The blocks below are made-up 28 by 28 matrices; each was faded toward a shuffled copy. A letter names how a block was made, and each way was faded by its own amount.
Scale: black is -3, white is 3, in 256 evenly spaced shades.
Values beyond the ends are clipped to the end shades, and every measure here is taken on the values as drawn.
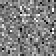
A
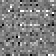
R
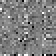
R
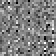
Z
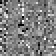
Z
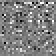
R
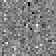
A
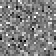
A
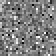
A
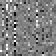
Z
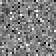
A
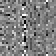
Z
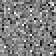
A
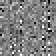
Z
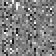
Z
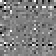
R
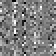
Z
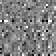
R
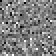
A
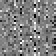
Z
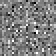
Z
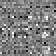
R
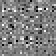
R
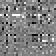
R
